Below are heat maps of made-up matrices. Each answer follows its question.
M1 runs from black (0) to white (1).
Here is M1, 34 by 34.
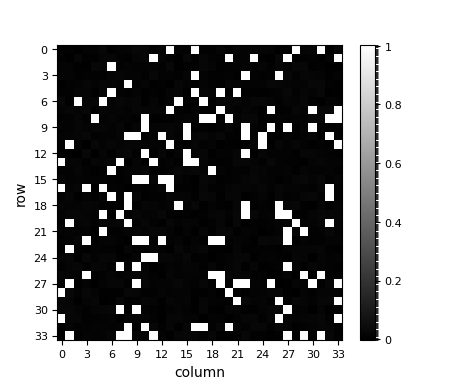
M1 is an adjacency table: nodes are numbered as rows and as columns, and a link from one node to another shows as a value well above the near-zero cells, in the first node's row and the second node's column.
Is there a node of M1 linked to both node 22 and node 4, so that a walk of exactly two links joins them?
no
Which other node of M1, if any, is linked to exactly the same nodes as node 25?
node 30
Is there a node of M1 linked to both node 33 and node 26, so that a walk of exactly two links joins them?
yes
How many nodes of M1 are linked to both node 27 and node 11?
2
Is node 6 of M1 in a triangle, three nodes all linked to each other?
no
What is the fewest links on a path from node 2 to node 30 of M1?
5
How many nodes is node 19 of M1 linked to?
5
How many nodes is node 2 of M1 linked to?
1
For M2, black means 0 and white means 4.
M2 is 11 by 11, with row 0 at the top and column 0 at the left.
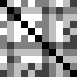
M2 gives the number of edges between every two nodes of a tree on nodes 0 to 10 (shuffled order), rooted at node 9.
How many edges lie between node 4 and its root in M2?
1
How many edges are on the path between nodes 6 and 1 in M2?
1
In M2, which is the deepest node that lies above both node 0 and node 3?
10
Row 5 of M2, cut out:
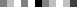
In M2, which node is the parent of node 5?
10
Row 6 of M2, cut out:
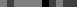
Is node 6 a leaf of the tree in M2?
no
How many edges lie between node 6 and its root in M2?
1
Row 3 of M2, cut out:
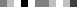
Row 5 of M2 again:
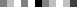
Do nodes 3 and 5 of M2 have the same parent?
yes
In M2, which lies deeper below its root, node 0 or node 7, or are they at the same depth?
node 0
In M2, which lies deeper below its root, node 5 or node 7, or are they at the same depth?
node 5
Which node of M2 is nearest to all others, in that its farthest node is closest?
6
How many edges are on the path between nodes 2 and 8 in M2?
2
